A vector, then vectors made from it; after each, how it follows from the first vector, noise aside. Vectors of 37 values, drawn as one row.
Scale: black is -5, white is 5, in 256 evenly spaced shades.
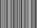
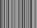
wrapped around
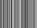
wrapped around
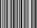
scaled up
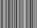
wrapped around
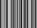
scaled up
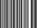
scaled up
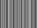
copied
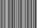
wrapped around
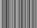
wrapped around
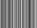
negated
